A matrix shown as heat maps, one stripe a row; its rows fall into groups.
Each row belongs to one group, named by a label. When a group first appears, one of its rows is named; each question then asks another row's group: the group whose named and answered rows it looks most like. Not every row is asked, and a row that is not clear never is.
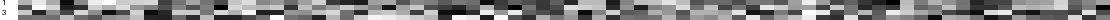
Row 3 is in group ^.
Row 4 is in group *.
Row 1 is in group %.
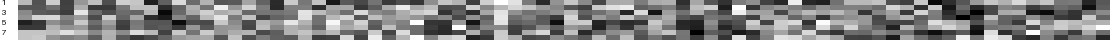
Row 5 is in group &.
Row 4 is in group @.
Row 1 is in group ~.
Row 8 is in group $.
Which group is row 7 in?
@
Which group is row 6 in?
&
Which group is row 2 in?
^
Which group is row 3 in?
^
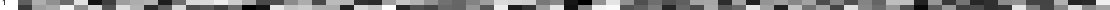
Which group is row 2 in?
*
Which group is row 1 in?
^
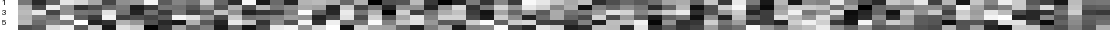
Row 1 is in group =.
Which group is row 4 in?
$
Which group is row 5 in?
^
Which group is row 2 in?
$
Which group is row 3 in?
$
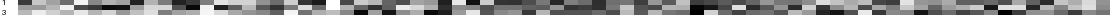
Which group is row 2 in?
=
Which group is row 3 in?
@
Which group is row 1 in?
&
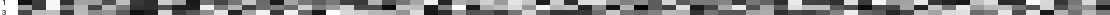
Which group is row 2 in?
$
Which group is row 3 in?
&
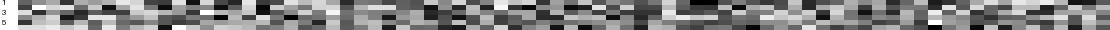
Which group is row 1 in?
~
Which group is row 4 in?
%
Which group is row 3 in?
=
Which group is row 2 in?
*
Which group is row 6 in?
@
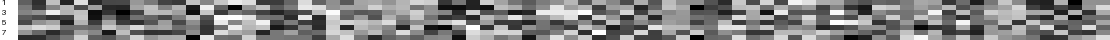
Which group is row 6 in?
%
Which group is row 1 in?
^
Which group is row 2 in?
=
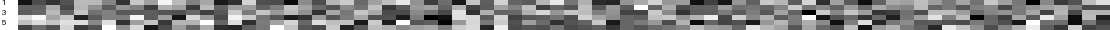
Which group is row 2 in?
~
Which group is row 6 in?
*
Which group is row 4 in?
%
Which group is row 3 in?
&
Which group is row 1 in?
=
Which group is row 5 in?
@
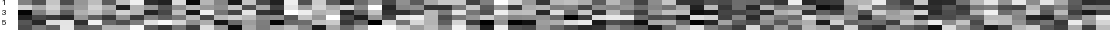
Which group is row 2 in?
@
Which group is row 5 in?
=
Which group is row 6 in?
*
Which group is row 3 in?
~
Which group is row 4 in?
^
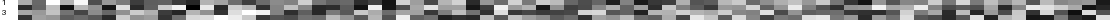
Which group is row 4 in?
^
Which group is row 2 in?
~
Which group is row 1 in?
$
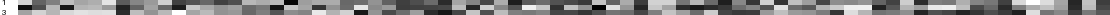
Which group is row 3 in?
@
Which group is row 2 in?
&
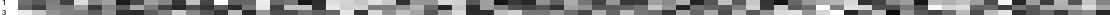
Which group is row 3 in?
$
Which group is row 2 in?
&
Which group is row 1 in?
&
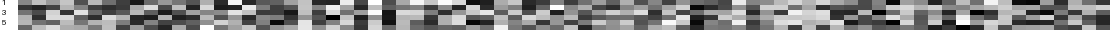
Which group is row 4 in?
$
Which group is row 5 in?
$
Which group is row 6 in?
@
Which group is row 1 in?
$
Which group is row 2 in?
=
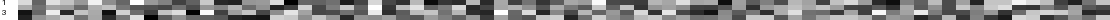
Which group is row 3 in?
~
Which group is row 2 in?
$
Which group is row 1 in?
%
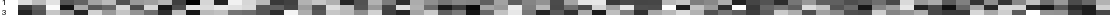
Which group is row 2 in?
^
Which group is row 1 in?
%
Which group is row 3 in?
~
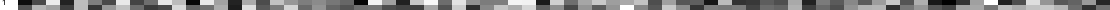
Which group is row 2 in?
~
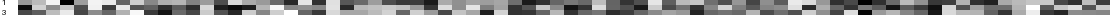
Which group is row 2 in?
*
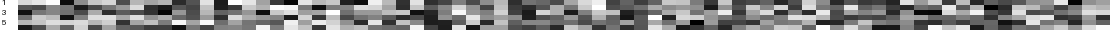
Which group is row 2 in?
*
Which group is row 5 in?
@
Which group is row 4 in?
%
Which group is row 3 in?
*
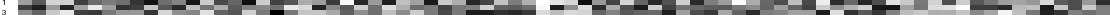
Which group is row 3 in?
=
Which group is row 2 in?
&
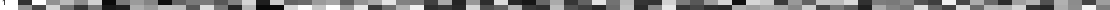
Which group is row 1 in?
*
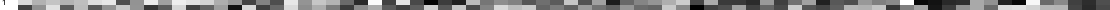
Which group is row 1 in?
@
